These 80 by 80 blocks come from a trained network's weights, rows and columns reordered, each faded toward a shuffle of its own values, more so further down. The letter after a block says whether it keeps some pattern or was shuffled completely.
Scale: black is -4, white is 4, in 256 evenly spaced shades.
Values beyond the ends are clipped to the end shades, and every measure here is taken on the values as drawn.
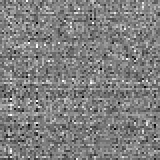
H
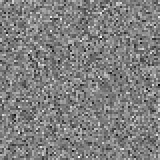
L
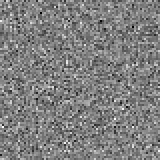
H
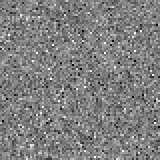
L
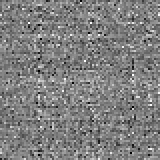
H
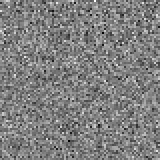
H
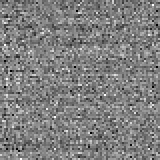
H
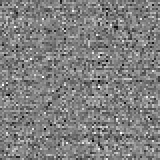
H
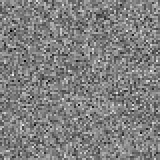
L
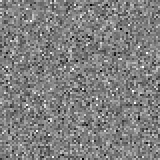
L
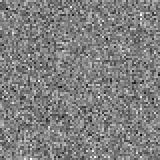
H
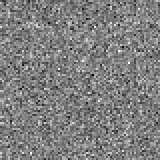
H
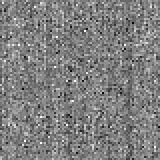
H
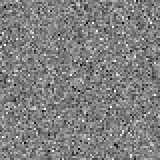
L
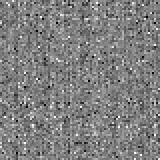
H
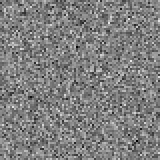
L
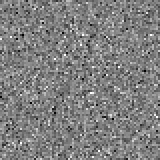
L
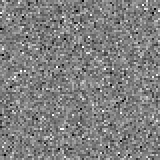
L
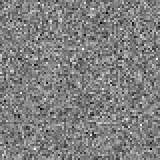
H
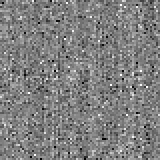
H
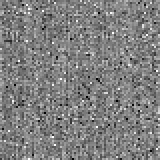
H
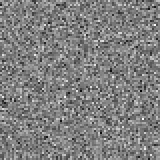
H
